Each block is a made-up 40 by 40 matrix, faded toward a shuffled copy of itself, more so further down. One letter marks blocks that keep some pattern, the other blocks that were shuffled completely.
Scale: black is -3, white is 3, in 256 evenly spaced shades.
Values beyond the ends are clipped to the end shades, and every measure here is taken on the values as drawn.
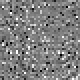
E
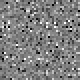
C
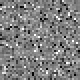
C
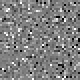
E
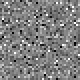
E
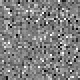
E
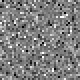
C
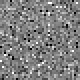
C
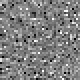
E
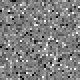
C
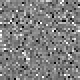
E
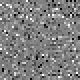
E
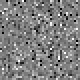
E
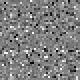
E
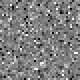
C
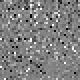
E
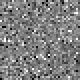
C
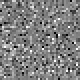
E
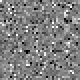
E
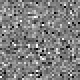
E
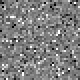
C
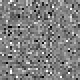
E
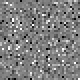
E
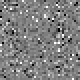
E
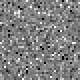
C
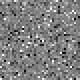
C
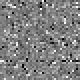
E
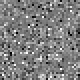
E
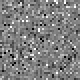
C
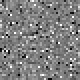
E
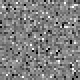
C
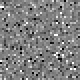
C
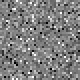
C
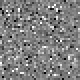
C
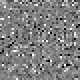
E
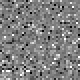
E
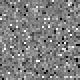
C
